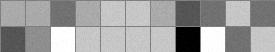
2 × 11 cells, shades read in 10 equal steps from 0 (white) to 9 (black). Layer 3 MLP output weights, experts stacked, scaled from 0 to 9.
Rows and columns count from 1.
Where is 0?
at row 2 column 3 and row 2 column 9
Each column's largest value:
6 4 5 3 2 2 3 9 5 5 5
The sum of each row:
39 34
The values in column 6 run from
2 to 2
